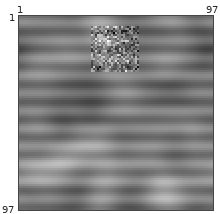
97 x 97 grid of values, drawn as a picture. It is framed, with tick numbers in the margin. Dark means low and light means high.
Stripes: horizontal, repeating 11 times. Odd patch: rougher, in the top middle. Roughest part: top middle.
